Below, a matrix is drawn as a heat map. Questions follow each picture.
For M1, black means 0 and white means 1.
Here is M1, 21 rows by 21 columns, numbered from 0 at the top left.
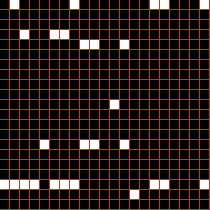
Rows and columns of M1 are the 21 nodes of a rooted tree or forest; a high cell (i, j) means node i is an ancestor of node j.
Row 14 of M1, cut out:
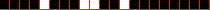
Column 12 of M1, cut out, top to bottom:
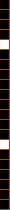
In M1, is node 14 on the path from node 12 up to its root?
yes
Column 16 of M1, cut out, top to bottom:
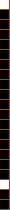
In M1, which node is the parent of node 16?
0
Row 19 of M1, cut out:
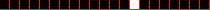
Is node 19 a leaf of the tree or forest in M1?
no
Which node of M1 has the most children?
0
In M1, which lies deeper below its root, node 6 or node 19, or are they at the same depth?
node 6
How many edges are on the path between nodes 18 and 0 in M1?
1
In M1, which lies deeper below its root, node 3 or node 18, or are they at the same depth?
node 3
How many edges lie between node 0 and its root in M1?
1
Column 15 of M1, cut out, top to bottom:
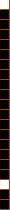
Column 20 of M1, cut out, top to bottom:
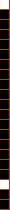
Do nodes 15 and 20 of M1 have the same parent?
yes
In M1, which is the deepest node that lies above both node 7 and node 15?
0
